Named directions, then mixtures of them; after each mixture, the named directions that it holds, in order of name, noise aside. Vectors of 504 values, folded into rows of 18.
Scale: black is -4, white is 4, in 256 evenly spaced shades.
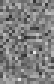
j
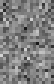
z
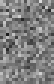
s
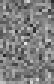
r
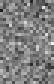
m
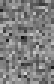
j, m, z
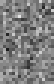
s, z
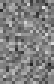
m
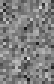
z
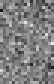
m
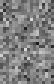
z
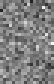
m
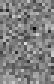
j, r, s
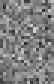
r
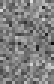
m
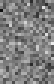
m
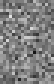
j, s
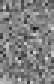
j, r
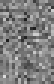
j, s, z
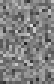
r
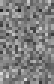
m, r, s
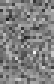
j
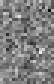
s, z
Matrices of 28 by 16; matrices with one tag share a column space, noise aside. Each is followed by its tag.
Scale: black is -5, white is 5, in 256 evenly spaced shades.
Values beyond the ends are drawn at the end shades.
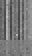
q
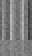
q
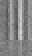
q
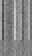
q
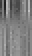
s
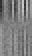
s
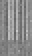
q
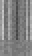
q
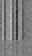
q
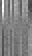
s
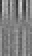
s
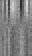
s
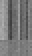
q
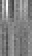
s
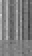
q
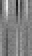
s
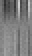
s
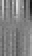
s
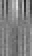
s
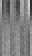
s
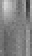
s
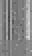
q
